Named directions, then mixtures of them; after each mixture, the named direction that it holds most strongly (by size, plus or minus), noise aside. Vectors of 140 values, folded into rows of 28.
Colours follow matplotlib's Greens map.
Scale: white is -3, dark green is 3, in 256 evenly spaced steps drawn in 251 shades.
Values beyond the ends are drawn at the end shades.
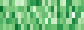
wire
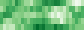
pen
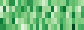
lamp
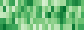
lamp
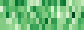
wire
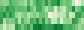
pen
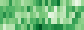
pen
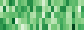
lamp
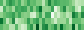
lamp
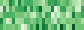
lamp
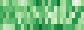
wire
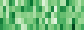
lamp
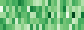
wire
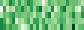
lamp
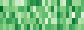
wire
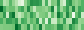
wire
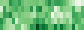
pen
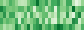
wire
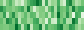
wire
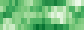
pen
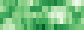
pen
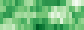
pen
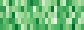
wire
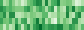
wire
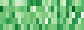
wire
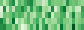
lamp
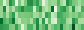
lamp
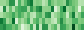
lamp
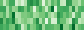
wire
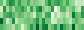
lamp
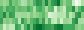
pen
